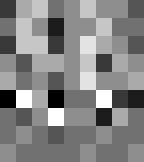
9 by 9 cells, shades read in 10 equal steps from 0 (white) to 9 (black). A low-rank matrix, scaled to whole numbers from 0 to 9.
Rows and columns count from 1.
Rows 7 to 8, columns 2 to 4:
6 4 0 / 4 5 6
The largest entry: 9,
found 2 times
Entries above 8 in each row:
0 0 0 0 0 2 0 0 0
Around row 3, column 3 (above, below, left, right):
4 3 2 7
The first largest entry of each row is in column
1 4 1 7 4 1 7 4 2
